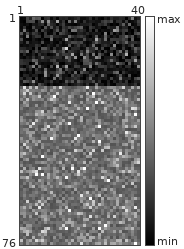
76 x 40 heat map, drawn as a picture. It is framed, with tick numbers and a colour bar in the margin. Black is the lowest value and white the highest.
Seam: horizontal, 30% of the way down, the bottom part higher. Stripes: none. Average level on the scale: 40%.
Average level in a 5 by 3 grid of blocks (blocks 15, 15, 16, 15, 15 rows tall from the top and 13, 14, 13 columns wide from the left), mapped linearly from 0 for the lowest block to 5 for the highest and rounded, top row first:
0 0 0 / 2 2 2 / 5 5 5 / 5 5 5 / 5 5 5
